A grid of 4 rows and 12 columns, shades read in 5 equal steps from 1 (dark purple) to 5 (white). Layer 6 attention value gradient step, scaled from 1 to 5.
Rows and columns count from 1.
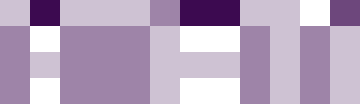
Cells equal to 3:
19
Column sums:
13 15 13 13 13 15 15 15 13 16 14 14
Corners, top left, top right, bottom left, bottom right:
4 2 3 4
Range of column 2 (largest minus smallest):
4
